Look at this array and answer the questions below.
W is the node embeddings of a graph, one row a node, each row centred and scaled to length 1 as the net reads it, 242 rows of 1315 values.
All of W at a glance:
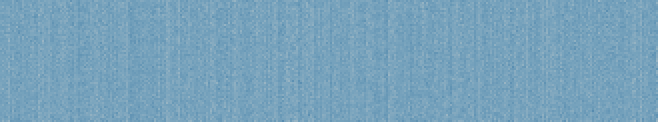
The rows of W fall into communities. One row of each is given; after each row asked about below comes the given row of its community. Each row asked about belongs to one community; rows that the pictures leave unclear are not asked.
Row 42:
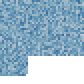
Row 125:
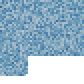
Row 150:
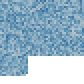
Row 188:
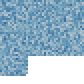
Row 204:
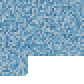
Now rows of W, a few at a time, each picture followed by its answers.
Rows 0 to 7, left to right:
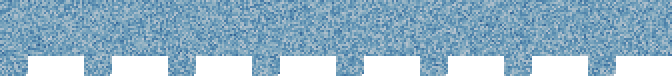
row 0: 125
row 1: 125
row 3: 150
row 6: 150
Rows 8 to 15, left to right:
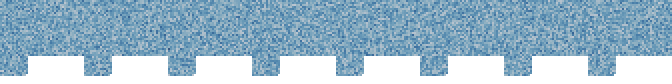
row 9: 150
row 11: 42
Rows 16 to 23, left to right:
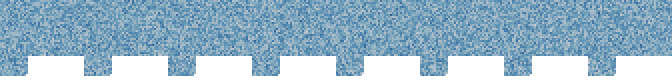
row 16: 42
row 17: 204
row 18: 42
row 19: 42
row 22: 188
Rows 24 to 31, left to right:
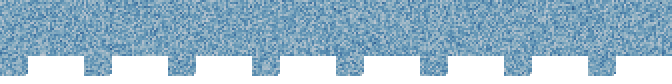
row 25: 204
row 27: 42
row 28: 125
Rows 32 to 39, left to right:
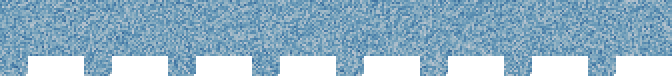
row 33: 125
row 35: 125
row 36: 204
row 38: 125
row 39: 42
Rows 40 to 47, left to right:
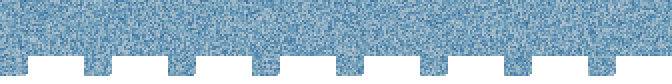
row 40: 150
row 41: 42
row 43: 125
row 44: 150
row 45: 150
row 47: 188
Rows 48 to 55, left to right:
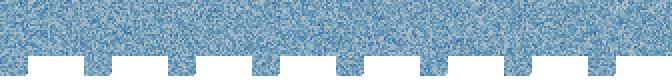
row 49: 125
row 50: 150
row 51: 204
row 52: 188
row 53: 188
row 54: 42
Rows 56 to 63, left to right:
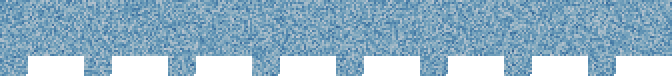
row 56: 150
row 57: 204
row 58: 125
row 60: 125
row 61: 125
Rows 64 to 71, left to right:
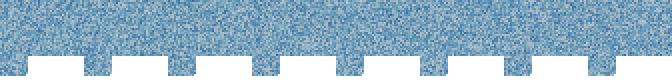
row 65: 42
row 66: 150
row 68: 42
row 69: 204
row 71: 150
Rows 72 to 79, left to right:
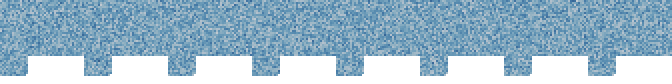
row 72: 125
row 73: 42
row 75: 42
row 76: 42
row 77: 125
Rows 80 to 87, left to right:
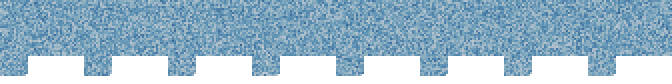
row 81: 42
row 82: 42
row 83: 150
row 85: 42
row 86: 204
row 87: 204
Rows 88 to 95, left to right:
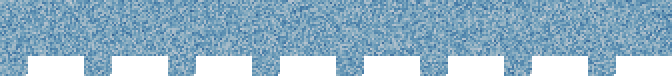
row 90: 204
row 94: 125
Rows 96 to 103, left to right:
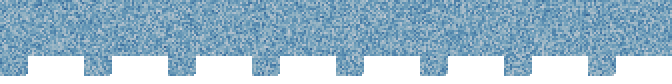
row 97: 150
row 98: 150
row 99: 188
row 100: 125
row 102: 150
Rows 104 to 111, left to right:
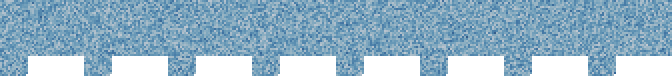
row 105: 188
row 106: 125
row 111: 188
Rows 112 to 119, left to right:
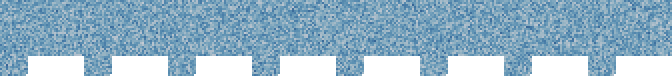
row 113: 150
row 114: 42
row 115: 150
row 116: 125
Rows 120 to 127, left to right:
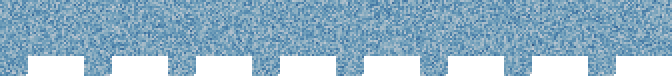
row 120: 150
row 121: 204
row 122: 150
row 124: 204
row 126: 188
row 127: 150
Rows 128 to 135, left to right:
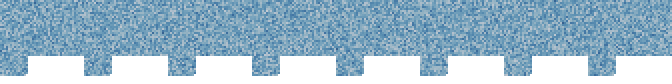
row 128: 125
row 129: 150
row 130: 42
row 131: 150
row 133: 42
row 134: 204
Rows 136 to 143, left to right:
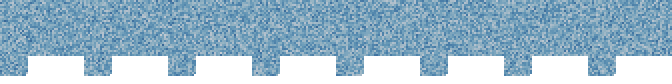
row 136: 125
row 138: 188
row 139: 42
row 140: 150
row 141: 204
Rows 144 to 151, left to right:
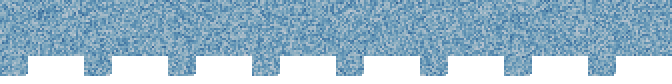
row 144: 150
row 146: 150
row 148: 125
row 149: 125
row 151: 125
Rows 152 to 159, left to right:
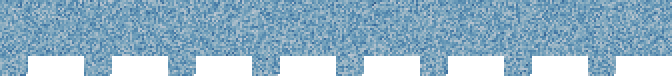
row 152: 125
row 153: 42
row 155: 150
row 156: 150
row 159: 188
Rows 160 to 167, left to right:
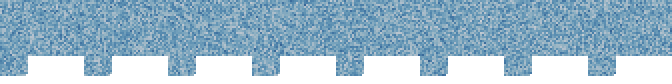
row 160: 150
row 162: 188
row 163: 204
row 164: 42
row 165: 42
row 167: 42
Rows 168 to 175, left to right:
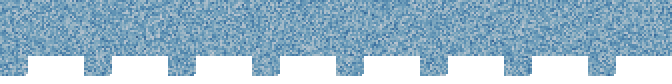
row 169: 150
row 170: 42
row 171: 204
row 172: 204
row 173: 150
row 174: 125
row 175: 125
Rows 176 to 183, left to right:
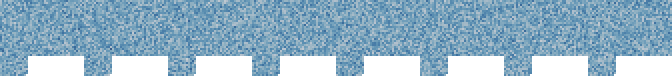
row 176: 204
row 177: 150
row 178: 150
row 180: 188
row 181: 42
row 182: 204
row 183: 204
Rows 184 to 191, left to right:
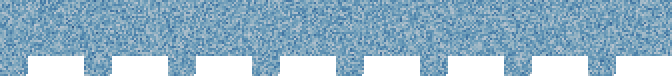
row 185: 125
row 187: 42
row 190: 125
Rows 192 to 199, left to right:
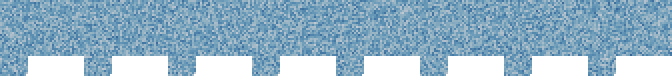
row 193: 125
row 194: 125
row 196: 150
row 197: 188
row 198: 42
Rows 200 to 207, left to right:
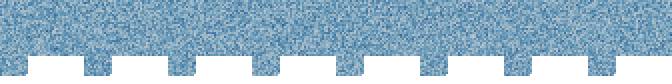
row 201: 125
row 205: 150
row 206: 125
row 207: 125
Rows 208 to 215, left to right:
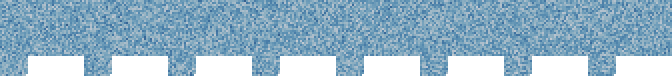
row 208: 204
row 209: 150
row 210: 42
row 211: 125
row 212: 204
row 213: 125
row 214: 150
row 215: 125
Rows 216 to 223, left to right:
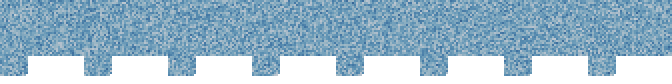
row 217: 188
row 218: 42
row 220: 188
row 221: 42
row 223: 150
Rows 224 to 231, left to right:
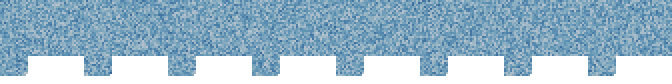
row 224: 188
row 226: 188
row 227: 150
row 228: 125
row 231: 42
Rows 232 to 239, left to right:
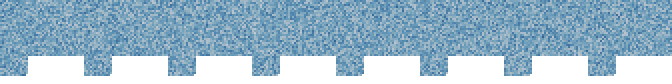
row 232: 125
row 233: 125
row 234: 42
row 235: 150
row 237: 125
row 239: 150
